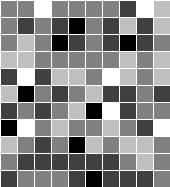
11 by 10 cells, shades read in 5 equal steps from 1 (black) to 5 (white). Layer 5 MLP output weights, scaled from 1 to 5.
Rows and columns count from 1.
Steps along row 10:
down same same same same same up up down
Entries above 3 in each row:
3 2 1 4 6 2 2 4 4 1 0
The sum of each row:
34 26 24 34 36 26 28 33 31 25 23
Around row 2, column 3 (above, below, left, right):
5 3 2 2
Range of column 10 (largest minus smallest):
3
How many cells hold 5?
7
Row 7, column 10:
3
